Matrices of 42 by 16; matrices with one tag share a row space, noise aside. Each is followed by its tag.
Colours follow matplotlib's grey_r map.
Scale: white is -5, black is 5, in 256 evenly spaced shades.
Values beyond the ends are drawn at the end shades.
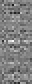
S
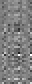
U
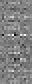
S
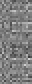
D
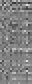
D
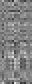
S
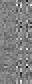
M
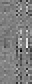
M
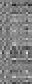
D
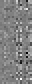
M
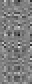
U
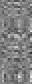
U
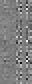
M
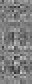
S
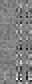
M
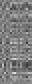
D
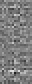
S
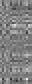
D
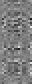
U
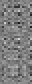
U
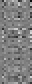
U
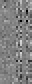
M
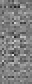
S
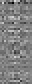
S
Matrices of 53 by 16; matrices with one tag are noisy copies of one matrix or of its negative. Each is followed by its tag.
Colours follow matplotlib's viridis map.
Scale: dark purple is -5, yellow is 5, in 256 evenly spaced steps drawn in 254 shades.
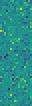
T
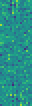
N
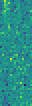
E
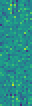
N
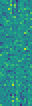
N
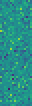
T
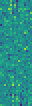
N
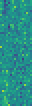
E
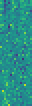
E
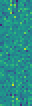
N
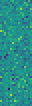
T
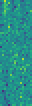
E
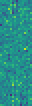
N
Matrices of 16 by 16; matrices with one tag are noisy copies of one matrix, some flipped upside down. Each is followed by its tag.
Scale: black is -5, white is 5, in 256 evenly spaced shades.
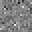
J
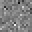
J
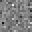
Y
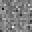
Y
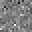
J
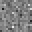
Y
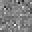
J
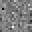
Y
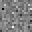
Y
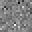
J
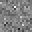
J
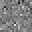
J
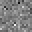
J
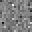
Y
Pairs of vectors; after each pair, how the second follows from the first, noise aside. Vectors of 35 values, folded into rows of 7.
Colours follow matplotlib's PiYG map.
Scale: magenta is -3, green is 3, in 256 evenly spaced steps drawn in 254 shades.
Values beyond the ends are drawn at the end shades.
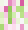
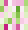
reversed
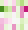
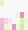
partly zeroed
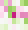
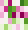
scaled up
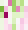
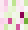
reversed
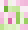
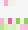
partly zeroed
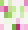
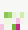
partly zeroed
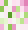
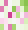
negated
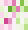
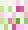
reversed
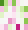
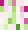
negated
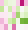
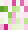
reversed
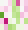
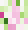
negated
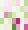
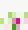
partly zeroed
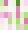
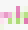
partly zeroed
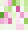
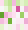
sign-scrambled
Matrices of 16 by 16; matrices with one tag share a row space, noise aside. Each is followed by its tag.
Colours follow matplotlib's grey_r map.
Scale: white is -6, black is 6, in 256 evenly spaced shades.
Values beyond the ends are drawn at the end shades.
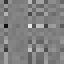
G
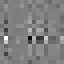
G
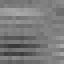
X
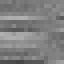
X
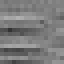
X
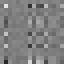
G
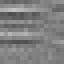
X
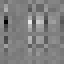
G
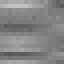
X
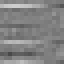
X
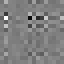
G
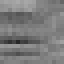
X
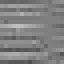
X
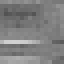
X
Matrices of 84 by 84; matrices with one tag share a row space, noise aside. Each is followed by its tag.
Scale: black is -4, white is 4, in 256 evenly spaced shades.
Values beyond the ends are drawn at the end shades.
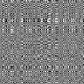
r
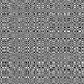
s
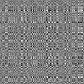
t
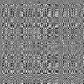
r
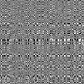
s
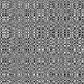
s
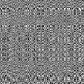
s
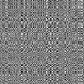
t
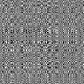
r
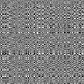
s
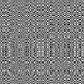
s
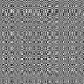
r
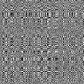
r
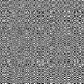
s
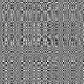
r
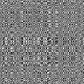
r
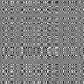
r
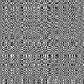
r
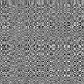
s
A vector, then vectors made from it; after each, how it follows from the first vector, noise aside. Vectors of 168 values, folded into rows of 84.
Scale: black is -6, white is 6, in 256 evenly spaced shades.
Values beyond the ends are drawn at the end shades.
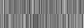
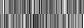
scaled up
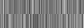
copied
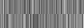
copied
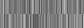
copied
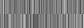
copied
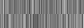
copied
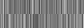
copied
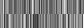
scaled up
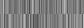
copied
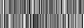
scaled up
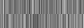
copied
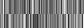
scaled up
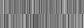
copied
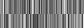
scaled up
